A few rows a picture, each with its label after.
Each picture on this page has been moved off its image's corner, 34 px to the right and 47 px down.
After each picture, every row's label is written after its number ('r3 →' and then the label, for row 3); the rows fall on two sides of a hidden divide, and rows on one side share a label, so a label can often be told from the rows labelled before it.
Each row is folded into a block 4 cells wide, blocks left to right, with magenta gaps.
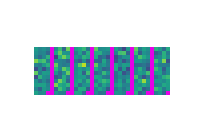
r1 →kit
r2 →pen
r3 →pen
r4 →pen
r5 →pen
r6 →pen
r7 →pen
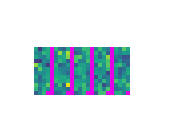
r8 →pen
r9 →pen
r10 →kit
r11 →kit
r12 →pen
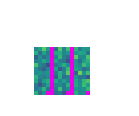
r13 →pen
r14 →pen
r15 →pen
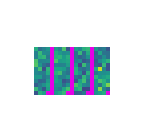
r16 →pen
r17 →kit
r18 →pen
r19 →pen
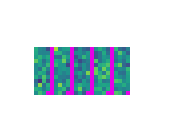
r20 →kit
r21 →pen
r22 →pen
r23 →kit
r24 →pen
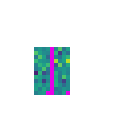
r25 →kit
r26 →kit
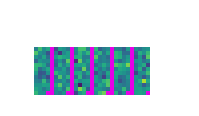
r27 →pen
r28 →kit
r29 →pen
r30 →pen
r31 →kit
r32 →pen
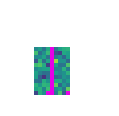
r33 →pen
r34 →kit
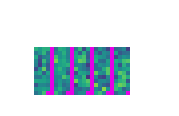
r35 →pen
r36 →kit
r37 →pen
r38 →kit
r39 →kit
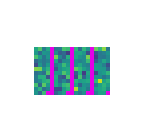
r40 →pen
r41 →kit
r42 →pen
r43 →pen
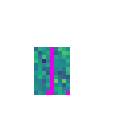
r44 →kit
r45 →pen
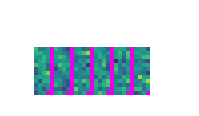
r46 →pen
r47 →kit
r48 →pen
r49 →pen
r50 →pen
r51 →pen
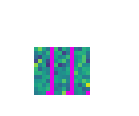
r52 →pen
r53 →pen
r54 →pen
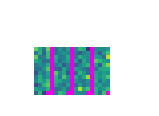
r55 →pen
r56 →kit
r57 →kit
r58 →kit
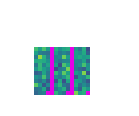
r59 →kit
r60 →kit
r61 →kit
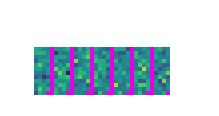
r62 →pen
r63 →kit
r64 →kit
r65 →kit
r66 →kit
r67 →kit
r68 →pen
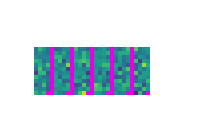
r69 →kit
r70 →kit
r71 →kit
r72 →kit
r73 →pen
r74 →kit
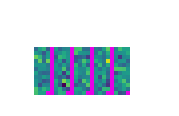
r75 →kit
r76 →pen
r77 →pen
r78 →kit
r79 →pen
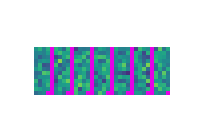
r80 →pen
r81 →pen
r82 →kit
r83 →kit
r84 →kit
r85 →kit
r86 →kit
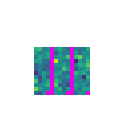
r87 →pen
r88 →kit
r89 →kit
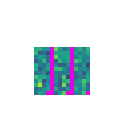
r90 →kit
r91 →pen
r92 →pen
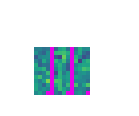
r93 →pen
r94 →pen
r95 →kit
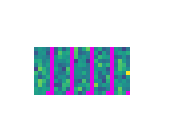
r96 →kit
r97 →pen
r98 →pen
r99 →kit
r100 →pen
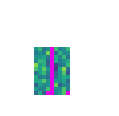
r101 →pen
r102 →kit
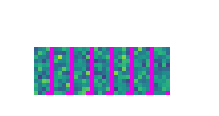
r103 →pen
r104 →kit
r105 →pen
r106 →pen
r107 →kit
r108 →kit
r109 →pen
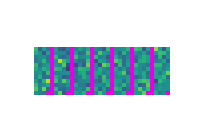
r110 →pen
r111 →pen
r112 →kit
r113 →pen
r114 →kit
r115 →pen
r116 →pen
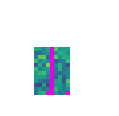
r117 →kit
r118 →pen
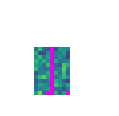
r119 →kit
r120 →kit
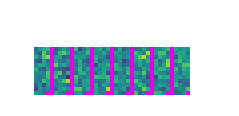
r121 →pen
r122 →pen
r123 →pen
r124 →kit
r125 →pen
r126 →kit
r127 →kit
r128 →kit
